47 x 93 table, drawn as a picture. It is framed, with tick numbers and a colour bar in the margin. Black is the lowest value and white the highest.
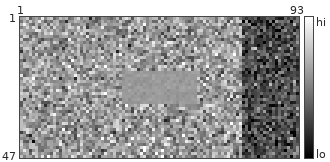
Calmest part: centre. Stripes: none. Odd patch: calmer, in the centre. Seam: vertical, 80% of the way across, the left part higher.
